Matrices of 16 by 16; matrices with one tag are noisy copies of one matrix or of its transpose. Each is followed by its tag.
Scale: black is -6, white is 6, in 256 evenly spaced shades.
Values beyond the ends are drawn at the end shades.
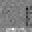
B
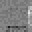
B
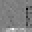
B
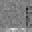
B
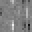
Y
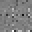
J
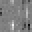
Y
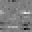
Y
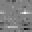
Y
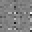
J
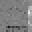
B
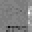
B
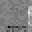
B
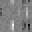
Y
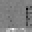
B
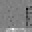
B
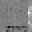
B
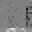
B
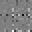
J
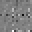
J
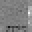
B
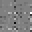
J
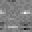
Y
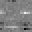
Y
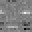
Y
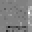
B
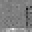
B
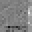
B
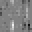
Y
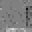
B
